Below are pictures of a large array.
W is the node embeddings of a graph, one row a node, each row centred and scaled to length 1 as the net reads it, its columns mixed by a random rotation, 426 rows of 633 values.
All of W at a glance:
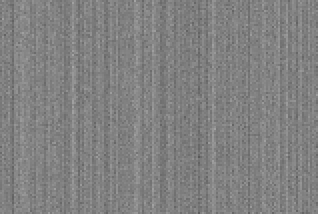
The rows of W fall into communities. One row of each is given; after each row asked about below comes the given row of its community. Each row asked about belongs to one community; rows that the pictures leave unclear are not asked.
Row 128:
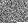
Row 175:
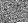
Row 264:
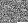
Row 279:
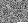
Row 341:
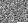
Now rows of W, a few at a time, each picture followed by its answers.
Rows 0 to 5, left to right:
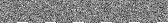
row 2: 264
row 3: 264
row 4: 264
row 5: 279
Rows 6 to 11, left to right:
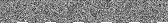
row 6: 341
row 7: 175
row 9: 264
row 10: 175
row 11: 341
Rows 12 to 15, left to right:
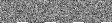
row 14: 175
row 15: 264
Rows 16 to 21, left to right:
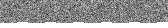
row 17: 175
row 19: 264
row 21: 279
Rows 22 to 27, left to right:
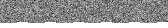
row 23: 279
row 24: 279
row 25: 264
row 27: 175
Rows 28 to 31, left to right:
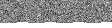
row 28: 279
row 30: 264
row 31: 341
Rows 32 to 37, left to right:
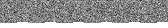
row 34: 341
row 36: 128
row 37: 264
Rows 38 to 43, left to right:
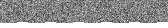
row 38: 175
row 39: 341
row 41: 175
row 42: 341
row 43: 264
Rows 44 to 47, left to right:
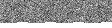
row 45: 175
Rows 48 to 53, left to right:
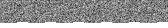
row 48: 128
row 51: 264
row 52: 175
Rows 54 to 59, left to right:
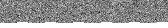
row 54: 264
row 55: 175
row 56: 279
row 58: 175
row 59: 264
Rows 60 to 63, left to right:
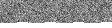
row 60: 264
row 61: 175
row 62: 175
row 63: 175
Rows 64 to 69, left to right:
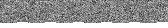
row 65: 341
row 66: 175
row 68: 175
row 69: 341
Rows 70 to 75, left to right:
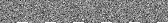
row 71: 341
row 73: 128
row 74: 341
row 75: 341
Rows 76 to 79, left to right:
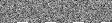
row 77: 279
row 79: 341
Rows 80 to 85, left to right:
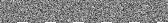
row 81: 341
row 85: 279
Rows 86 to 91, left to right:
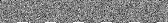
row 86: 128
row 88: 175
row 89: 175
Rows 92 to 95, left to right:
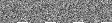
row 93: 341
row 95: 175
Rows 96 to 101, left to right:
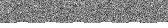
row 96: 175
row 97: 279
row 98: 341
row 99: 264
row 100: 175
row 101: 341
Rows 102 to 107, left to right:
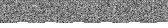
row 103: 279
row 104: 341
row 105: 175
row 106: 175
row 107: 128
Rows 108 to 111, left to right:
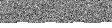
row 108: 264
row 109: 264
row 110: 341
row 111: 279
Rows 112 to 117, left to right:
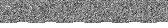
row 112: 279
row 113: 175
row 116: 128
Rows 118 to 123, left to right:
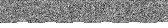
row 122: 175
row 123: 341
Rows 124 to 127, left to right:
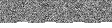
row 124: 264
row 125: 341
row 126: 175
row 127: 175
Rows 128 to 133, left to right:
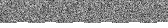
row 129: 264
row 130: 128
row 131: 175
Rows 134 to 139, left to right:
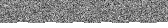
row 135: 279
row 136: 341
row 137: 175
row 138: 341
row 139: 128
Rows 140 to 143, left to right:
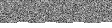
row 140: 175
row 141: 341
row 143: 341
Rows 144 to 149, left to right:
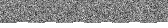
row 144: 341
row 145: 279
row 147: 341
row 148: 341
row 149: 279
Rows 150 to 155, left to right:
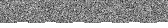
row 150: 341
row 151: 279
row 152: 341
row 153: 128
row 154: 279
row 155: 175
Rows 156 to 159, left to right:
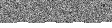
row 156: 279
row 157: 175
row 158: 279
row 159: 341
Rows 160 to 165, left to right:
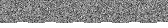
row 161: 175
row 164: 128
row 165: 279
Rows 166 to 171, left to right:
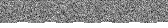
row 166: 341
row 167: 341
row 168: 279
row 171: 175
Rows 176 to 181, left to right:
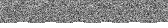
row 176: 264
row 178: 175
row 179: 279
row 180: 279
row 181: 279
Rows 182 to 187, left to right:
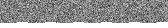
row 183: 128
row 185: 175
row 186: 175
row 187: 128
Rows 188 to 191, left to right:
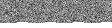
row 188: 279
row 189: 264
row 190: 341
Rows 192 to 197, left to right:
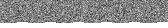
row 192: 175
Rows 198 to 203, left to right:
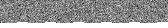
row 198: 341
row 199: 341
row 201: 128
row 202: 279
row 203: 279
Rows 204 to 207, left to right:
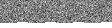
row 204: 341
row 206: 341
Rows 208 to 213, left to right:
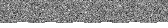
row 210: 279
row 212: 279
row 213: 175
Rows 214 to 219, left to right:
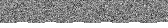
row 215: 175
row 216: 175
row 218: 175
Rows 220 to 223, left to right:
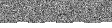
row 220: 279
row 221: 264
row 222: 264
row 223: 175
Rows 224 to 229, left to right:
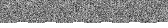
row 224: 279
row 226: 279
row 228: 279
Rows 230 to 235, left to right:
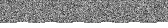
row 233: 175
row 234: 341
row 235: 128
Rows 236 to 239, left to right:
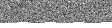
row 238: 279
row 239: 128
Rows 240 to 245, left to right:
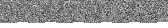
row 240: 128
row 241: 279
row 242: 341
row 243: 264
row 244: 175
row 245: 264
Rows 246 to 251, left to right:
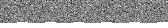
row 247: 264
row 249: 279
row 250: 279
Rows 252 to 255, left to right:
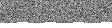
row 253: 341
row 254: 264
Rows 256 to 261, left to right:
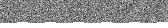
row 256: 341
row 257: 175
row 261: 128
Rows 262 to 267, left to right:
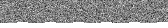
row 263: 175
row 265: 341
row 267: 128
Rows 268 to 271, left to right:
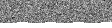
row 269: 264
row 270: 264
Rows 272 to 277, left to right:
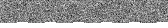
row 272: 264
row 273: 175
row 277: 264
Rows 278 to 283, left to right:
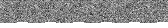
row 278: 175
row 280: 175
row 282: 264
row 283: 279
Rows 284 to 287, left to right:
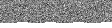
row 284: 341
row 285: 341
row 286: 341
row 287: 341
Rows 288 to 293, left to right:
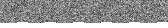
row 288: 175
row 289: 264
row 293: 341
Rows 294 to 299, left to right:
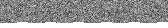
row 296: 264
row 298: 128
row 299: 264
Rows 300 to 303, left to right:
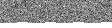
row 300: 264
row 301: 341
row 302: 341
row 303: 175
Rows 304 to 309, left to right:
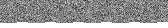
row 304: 341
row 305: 175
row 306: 279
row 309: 175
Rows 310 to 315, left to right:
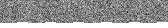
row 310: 341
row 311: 175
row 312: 279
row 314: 279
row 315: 341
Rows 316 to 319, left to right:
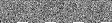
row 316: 341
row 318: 341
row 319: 341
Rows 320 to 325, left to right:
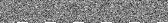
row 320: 175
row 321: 279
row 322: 341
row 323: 175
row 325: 264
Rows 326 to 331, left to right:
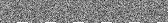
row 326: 279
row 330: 279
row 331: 264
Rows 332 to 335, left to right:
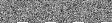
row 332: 175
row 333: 341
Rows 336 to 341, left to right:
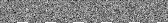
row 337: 128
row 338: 175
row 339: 175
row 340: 279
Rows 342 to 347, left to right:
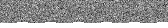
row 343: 279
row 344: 341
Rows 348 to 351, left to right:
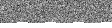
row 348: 175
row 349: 264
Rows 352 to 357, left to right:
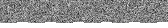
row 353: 128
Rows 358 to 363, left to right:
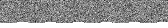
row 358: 264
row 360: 279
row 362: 341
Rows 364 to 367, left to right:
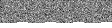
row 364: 279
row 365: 264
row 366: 175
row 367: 175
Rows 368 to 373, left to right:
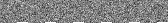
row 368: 341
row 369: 279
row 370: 279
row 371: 341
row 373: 175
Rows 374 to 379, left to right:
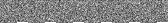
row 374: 279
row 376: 341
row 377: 175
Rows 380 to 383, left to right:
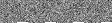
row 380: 341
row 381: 279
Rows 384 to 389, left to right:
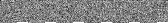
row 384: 128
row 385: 341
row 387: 341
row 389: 264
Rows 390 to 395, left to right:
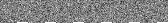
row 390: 341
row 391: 279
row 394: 264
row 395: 341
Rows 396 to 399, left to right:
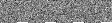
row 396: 264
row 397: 341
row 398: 264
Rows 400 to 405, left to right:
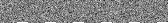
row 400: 175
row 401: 279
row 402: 341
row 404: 264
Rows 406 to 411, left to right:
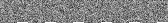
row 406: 175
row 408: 279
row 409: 175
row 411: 341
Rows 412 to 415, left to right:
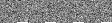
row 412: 279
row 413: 264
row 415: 264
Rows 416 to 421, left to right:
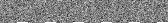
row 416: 175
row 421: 175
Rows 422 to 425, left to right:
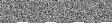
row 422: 128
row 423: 128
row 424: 128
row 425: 279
